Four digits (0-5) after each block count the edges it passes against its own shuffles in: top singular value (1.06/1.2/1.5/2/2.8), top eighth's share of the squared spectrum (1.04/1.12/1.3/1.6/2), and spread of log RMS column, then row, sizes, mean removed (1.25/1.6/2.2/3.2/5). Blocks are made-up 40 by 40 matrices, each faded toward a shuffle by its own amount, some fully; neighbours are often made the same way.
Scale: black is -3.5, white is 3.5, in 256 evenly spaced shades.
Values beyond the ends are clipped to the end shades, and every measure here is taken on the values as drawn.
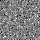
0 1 0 0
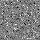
0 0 0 0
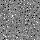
1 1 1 0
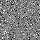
0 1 0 0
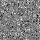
0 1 0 0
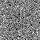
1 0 0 0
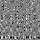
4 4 1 2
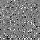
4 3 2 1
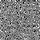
3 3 1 1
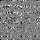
2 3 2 3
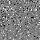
1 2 0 1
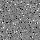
1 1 0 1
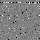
3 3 0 1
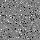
1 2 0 1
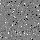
0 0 0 0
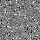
0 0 0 0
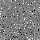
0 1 0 1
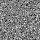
0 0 0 0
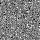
0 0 0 0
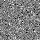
0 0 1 0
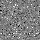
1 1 0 0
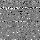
2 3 0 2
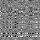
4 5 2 3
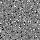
1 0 0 0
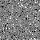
2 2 0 0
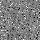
2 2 0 0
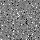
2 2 0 0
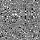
3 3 1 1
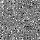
2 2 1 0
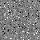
2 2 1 0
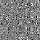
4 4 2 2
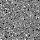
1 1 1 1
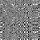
4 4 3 2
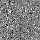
1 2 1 0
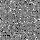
0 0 0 0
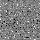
0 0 0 0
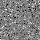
1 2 0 0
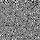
2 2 0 1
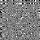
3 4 2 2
